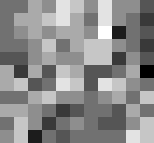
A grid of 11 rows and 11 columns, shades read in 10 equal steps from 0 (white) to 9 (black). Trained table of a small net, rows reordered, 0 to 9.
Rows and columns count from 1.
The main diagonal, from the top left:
5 3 3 2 4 3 6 4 6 4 2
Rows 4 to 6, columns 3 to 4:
4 2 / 4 3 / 3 6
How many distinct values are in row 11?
6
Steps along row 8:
same down down up same up down down up down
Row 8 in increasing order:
2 2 3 3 4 4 4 5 5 5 5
